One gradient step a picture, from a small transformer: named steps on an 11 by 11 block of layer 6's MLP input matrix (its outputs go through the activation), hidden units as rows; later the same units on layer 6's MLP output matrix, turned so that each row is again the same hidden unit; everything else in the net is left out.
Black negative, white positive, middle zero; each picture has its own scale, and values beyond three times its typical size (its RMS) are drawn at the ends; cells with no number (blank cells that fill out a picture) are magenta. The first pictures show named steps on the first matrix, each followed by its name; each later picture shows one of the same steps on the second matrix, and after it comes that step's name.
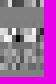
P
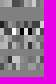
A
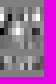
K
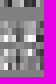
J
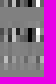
P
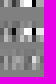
J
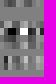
A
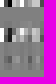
P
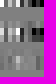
J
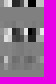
P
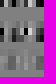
J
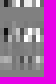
P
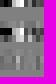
J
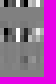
P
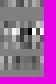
A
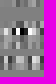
A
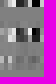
P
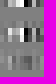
J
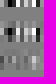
J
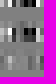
J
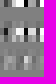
J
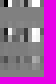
P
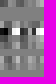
A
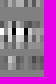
A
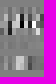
K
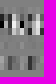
K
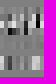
K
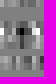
A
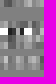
A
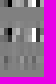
P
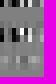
P
